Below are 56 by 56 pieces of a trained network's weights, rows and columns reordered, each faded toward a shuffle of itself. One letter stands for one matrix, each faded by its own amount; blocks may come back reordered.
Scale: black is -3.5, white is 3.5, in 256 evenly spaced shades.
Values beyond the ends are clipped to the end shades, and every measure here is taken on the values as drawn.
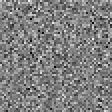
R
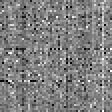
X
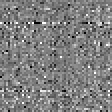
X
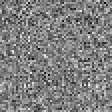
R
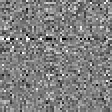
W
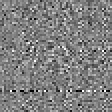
W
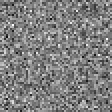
R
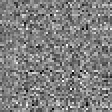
W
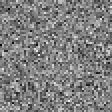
R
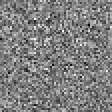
R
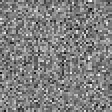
R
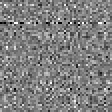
W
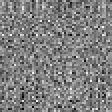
W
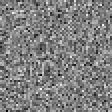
R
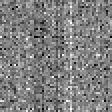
X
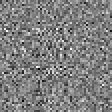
W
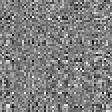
W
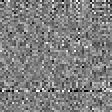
W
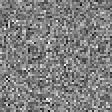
R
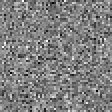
R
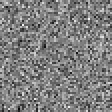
R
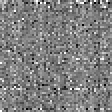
X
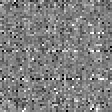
X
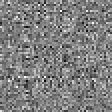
W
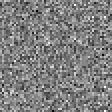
R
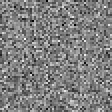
R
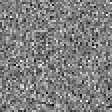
R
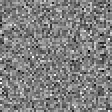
R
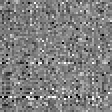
X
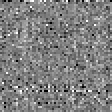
X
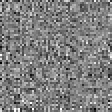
W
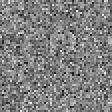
R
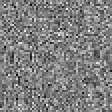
R
